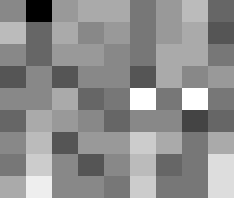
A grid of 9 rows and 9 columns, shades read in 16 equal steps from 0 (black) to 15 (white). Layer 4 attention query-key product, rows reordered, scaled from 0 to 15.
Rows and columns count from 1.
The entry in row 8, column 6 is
11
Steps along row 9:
up down same down up down same up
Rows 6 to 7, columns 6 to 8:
8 8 4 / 12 10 7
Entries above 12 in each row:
0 0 0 0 2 0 0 1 2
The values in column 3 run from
5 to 10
